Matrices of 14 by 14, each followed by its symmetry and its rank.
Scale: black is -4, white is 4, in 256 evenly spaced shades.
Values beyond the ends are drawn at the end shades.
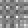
symmetric, rank two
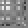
symmetric, rank two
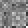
symmetric, rank three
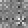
symmetric, rank three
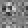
antisymmetric, rank two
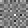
symmetric, rank two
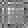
symmetric, rank two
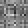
antisymmetric, rank two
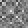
symmetric, rank three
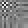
symmetric, rank two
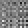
antisymmetric, rank two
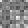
symmetric, rank three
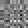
antisymmetric, rank two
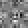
antisymmetric, rank two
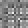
symmetric, rank two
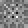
symmetric, rank three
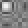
symmetric, rank two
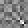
symmetric, rank three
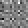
antisymmetric, rank two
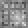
symmetric, rank three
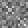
symmetric, rank three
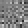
antisymmetric, rank two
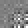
symmetric, rank two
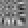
antisymmetric, rank two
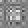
symmetric, rank two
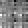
antisymmetric, rank two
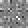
symmetric, rank three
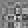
antisymmetric, rank two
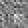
symmetric, rank three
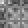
symmetric, rank two
